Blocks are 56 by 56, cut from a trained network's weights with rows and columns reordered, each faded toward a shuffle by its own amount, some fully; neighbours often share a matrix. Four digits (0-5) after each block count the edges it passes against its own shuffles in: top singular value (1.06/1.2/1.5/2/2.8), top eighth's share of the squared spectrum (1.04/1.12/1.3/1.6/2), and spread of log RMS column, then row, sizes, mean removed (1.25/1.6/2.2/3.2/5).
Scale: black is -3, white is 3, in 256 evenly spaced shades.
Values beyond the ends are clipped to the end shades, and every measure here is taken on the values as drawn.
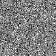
1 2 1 0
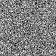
0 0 0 0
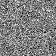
0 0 0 0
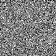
1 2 0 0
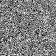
0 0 0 0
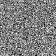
2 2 0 1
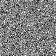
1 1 0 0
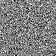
0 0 0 0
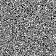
0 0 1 0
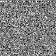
1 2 0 2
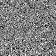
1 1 0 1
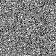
0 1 0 0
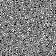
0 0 0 0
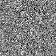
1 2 2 0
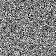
0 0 0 0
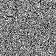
0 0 0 0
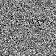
0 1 0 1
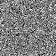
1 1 0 1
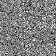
2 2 2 0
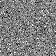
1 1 0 0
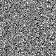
1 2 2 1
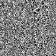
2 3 2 0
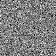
1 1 1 0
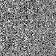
1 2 2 0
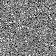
0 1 0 0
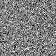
1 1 1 0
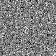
0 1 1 0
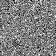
1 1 1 0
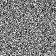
1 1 0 0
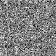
1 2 0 1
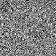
2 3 1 1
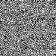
3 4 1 2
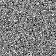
1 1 0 0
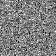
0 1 1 0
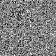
2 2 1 0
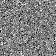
0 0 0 0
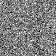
0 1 0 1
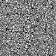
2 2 2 0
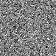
0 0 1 0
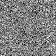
1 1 0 1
